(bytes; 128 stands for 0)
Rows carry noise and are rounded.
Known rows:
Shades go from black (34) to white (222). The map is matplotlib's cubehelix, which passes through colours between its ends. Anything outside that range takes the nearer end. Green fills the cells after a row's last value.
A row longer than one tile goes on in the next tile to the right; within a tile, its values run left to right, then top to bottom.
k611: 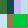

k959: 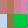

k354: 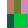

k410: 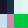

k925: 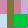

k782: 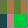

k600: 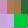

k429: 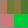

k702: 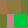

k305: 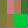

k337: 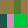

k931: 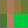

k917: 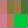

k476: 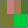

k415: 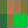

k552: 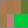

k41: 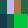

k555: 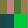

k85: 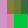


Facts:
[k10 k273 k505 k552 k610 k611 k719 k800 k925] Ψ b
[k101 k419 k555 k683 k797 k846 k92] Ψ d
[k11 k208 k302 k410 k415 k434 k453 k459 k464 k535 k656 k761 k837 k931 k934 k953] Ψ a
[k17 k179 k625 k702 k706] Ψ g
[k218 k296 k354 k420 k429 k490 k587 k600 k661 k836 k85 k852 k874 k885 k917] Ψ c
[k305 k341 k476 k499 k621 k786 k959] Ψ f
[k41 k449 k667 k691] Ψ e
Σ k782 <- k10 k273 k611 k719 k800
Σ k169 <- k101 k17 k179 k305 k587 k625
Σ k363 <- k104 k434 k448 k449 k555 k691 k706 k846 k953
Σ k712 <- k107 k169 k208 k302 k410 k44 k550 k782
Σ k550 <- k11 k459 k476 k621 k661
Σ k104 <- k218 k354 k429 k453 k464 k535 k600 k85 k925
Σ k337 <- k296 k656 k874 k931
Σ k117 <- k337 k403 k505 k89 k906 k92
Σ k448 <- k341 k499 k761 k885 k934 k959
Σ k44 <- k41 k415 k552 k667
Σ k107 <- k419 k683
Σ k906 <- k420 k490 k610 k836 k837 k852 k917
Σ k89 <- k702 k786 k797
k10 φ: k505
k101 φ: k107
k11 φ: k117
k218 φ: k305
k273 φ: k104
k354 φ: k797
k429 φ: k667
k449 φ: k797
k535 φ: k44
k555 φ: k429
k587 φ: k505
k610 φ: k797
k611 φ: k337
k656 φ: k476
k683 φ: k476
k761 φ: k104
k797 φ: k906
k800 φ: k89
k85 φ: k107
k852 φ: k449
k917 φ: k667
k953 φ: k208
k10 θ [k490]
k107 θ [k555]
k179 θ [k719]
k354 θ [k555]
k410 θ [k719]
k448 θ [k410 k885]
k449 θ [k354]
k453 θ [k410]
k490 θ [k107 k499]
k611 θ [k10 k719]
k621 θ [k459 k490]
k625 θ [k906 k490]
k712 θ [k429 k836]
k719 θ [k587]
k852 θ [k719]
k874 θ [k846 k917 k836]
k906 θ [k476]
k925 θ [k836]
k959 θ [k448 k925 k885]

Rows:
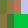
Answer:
k712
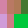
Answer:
k836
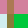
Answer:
k874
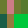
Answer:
k846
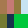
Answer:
k107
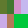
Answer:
k453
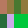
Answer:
k363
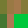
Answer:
k17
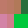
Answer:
k661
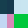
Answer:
k179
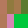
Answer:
k505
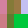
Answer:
k906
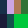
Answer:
k667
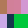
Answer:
k621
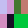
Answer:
k449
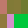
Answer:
k706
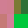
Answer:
k499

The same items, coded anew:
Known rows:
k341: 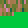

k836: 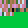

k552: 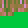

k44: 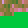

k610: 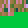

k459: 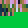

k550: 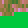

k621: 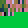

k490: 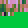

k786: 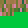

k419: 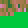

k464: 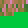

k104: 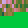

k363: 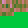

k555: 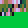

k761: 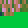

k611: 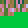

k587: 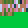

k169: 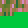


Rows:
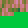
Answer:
k296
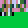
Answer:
k354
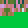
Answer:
k719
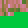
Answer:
k420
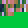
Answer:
k625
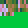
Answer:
k959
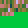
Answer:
k797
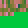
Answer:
k92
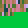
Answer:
k10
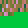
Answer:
k656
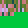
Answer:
k448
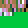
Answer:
k429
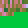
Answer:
k505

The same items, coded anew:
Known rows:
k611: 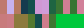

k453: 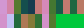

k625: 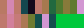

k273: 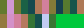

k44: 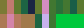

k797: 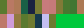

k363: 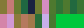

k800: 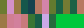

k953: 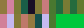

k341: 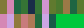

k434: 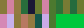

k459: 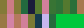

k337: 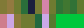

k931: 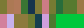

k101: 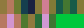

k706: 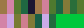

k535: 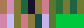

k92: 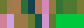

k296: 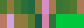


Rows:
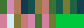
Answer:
k555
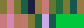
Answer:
k17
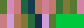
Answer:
k610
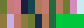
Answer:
k490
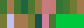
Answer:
k917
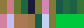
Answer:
k104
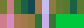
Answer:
k691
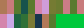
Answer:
k852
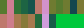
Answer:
k587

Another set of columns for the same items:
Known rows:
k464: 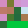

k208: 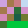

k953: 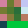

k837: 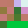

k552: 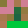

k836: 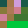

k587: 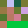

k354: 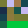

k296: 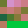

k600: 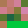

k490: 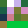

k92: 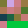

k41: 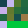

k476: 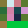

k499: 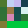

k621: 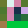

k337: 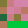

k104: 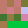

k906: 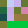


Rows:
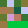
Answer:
k611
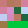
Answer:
k410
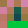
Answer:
k305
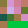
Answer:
k702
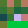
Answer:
k797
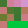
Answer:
k786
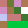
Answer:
k453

